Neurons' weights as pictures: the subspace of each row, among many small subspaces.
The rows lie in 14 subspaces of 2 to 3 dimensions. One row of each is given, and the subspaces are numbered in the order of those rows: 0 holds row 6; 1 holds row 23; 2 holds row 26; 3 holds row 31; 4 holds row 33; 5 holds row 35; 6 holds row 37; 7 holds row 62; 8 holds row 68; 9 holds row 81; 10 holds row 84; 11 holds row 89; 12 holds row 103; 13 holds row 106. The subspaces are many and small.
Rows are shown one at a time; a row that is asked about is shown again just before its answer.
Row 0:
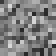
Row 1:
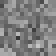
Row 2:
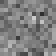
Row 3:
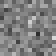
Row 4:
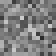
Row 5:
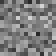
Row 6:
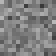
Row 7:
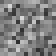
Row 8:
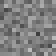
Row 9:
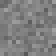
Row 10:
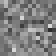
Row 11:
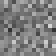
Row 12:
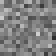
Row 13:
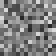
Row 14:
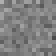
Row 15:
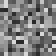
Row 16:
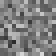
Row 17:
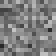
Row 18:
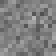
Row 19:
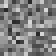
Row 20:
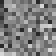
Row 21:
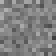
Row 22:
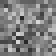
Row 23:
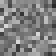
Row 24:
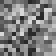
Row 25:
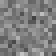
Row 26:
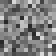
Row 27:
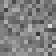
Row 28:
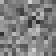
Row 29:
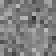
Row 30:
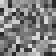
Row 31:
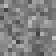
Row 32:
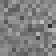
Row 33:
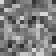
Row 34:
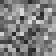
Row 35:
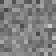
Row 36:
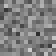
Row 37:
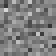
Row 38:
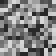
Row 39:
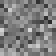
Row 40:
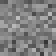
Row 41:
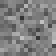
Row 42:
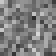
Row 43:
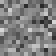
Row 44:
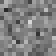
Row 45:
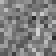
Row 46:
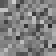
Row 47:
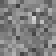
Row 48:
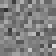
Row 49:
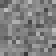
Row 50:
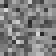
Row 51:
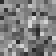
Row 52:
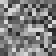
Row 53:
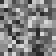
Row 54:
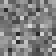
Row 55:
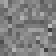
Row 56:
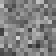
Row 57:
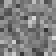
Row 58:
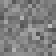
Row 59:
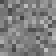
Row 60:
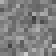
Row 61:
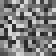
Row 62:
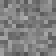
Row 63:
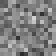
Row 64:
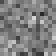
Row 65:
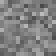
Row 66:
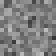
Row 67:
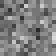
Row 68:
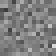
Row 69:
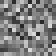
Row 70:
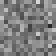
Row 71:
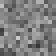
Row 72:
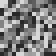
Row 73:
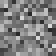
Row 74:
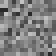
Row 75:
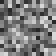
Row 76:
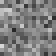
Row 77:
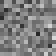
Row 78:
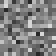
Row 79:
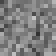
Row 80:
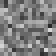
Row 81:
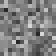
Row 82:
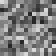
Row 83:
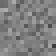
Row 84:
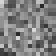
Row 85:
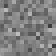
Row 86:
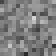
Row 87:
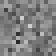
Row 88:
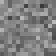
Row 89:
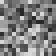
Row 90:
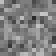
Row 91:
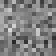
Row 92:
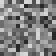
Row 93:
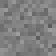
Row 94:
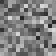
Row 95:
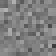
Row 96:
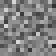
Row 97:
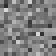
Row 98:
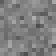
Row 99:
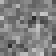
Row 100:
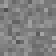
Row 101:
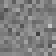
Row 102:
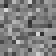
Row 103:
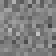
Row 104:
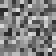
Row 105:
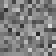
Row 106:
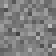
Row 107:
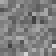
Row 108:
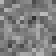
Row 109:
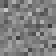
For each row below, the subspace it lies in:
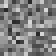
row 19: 3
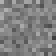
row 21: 5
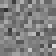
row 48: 8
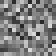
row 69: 12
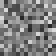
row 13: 10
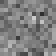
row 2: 6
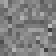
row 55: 2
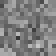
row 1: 10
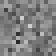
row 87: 11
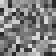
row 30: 1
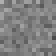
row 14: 5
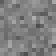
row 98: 4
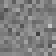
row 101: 0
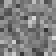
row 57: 7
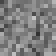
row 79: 1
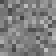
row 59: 2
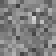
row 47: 7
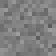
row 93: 13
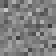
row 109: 6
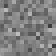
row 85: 13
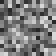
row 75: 5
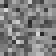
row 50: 3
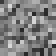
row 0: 11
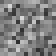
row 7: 11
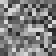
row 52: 5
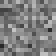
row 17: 2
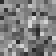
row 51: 9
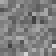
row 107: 9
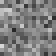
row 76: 2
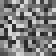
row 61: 7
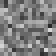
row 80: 2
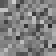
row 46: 8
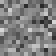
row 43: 10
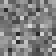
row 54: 11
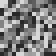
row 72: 1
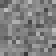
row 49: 4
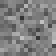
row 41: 12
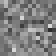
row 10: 2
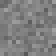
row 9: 4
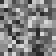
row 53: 3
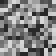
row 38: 3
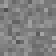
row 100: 3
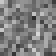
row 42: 1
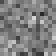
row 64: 6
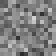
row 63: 7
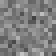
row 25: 7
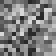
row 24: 11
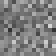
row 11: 12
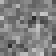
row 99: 3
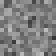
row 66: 7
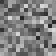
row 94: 0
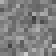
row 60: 9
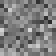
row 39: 10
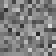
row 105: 0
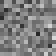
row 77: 0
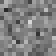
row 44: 4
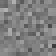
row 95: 8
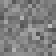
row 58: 2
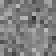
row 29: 7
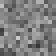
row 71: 10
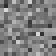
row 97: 6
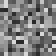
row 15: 9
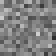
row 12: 0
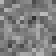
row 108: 4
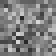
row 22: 11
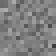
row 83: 8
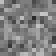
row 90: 4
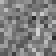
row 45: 1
